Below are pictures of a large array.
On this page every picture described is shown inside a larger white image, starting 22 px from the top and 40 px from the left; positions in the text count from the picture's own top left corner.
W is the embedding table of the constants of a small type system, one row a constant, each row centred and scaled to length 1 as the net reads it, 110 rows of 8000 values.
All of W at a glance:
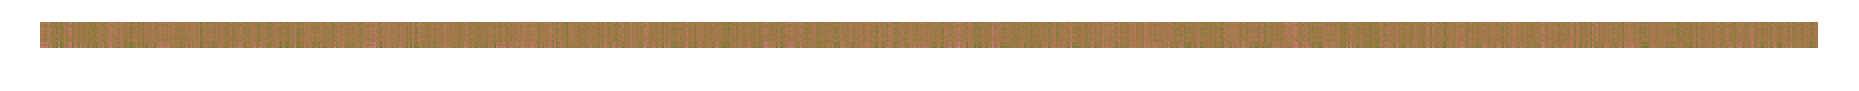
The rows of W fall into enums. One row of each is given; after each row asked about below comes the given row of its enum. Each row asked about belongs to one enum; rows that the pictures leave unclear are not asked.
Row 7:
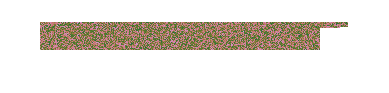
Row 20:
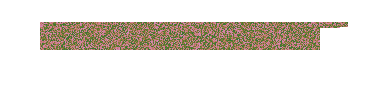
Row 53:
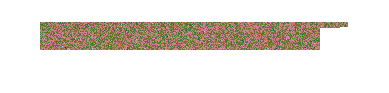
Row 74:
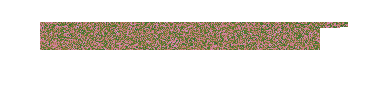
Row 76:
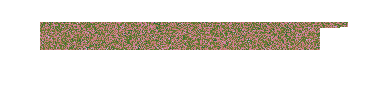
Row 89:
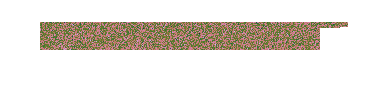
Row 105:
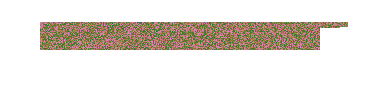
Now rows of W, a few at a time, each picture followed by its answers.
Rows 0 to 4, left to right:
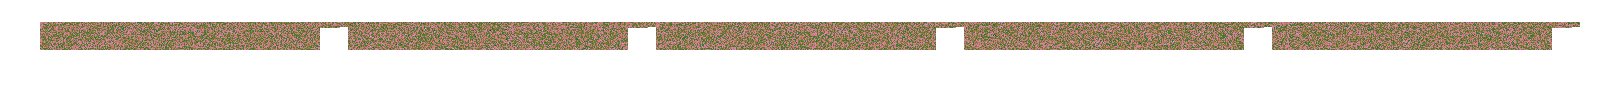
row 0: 105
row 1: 53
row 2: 20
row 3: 74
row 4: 7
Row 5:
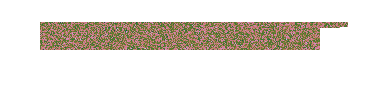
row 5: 53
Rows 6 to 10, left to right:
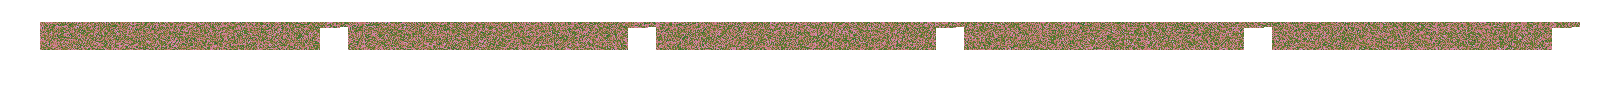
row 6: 74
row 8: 20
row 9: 76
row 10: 53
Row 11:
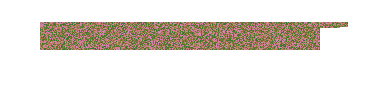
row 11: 20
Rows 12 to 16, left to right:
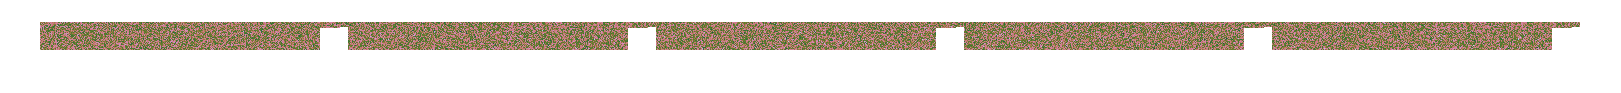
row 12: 7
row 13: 53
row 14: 76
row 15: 89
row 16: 53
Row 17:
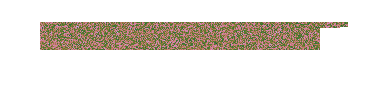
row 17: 74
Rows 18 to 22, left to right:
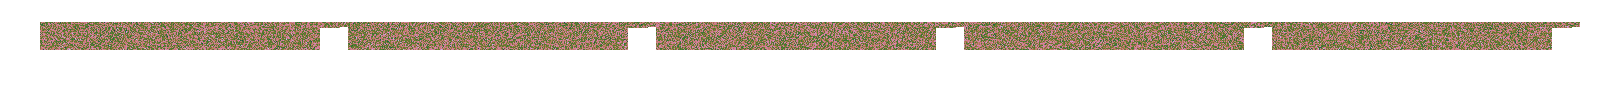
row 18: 53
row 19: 89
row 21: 74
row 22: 76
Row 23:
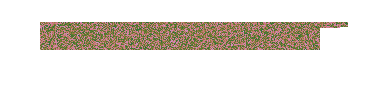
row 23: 7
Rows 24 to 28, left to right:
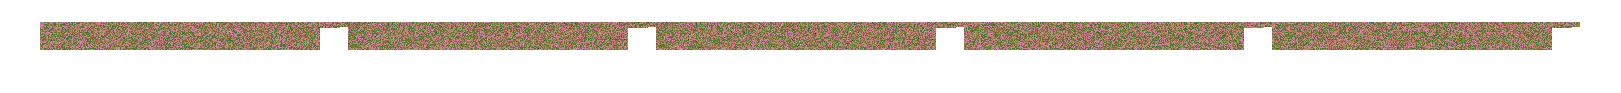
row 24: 20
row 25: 89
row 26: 89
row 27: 7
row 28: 105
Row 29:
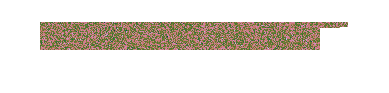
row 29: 53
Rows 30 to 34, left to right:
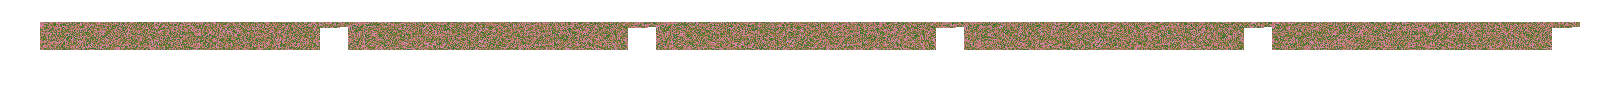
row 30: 20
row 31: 7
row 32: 7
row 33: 74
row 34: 105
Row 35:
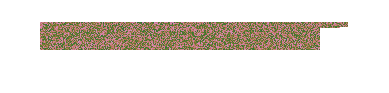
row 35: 105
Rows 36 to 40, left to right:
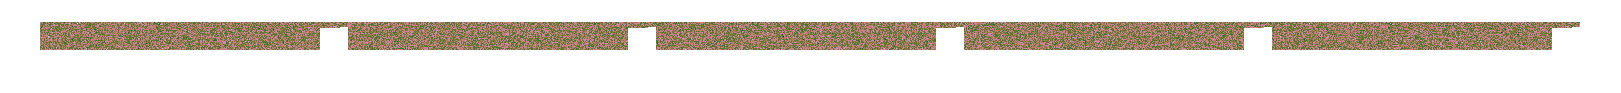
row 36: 76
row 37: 20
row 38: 53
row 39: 7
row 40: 76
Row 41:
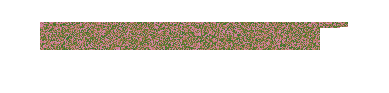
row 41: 20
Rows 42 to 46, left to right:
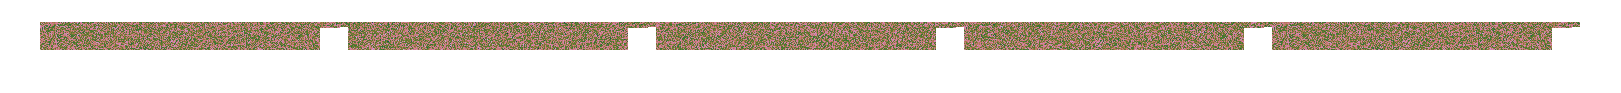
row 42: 7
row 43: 89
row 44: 20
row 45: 74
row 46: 7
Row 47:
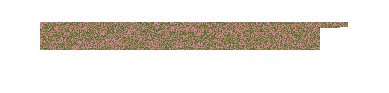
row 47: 105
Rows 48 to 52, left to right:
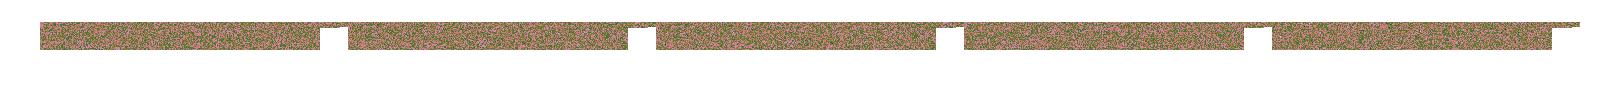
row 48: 20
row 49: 74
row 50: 74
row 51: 105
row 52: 76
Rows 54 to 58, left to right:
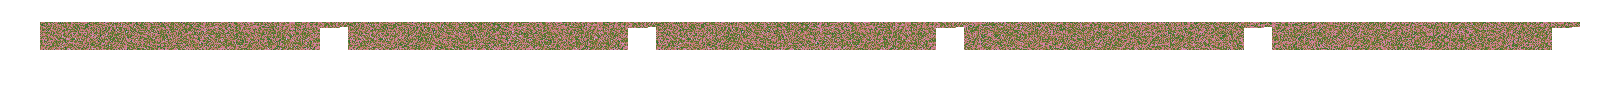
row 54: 53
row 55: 53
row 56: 53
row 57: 7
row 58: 20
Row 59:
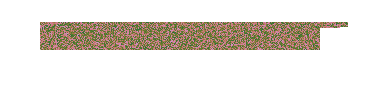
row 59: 7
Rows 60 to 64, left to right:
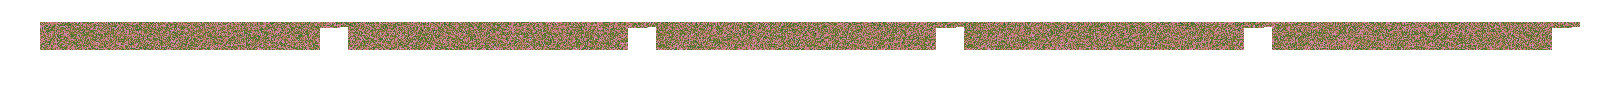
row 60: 7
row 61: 53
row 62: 89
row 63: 89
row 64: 105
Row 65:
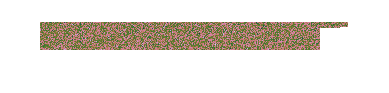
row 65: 89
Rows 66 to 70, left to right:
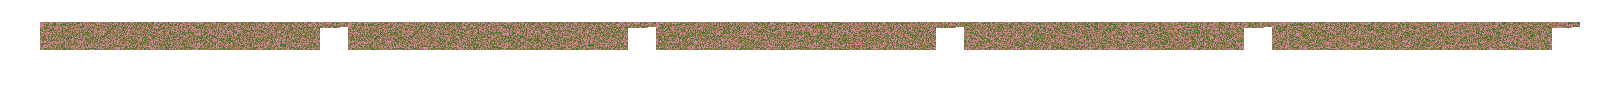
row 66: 20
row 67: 20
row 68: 105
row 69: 53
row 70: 7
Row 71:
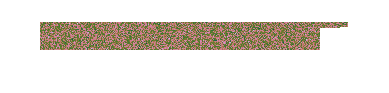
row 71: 76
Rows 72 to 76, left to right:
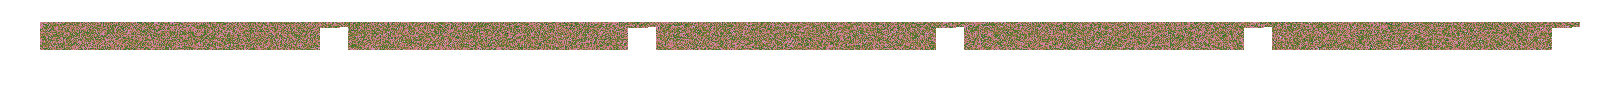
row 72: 105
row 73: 89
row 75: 7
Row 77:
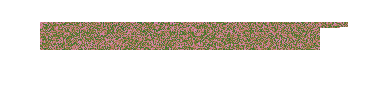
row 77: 105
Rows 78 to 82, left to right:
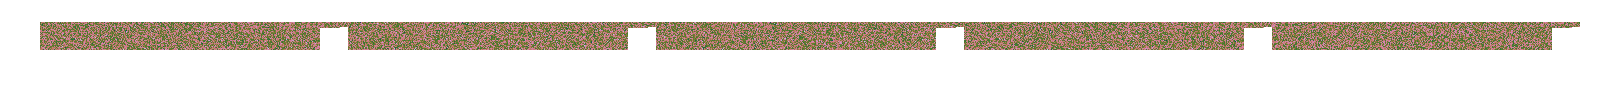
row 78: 53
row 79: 76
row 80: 76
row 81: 53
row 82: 20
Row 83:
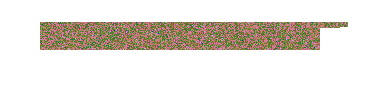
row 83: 53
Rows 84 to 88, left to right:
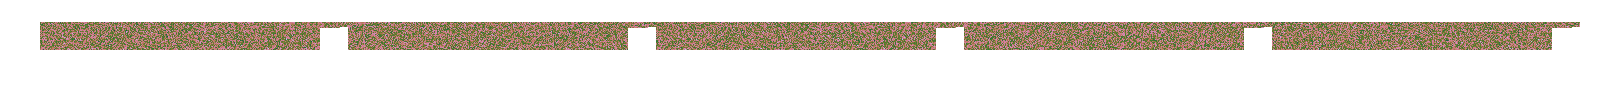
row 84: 53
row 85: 7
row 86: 53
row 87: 20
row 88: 76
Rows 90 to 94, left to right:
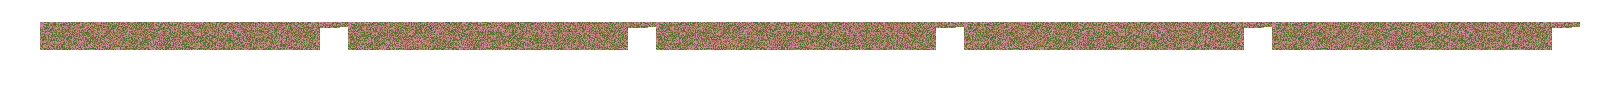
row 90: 20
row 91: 105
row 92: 105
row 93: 20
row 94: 20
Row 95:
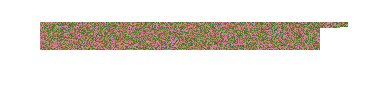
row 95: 74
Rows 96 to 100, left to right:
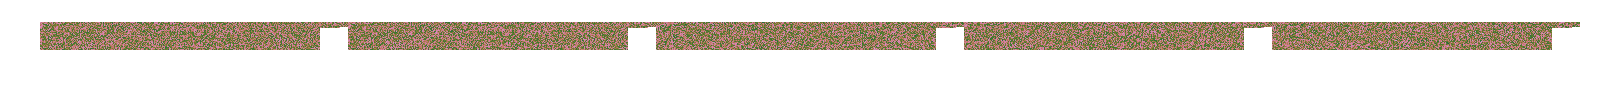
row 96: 105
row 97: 105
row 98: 7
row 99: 20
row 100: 74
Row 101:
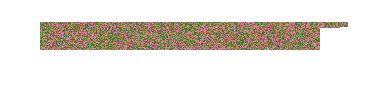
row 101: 53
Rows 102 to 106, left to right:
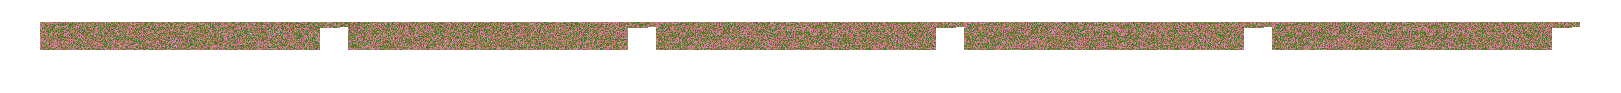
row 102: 74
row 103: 89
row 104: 105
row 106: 105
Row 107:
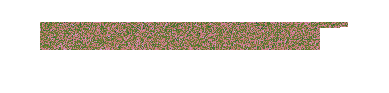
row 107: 89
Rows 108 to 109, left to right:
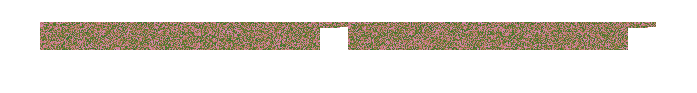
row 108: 20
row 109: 105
